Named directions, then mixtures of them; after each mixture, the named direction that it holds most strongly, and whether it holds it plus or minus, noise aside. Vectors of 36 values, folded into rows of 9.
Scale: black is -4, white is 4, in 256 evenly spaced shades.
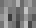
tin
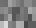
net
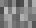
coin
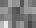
net, plus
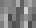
tin, plus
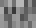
coin, minus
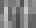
tin, plus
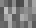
coin, plus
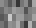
tin, minus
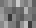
tin, plus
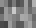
coin, plus
